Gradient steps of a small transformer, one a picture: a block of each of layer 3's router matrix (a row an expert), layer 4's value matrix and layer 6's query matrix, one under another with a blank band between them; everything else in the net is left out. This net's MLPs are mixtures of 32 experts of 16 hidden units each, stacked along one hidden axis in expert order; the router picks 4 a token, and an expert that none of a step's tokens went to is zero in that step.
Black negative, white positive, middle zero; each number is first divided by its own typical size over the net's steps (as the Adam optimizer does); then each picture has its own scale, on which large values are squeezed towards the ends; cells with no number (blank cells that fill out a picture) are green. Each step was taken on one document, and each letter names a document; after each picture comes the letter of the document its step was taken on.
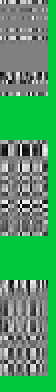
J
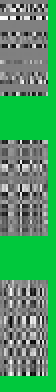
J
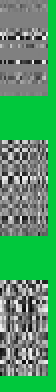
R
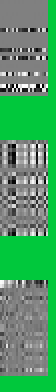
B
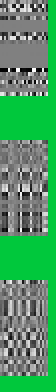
J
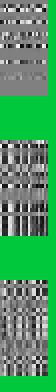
R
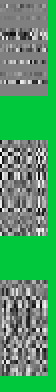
R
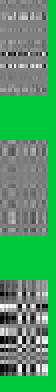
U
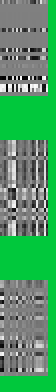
B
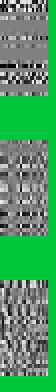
J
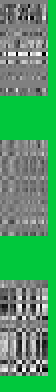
U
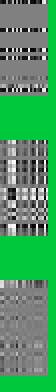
B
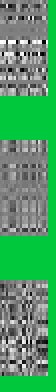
U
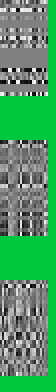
J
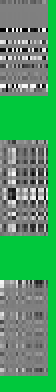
B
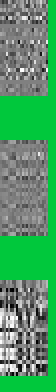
U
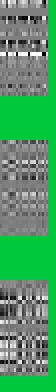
U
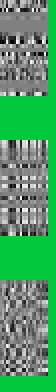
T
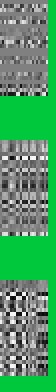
T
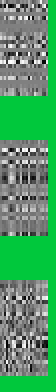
U
